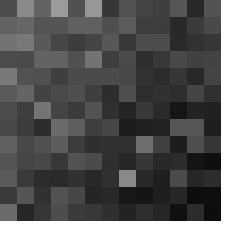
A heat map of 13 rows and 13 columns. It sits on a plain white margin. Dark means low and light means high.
The top left is the ninth with the highest average. The ninth with the lowest average is the bottom right. There is an overall slope up to the top left. No regular stripes run through it.
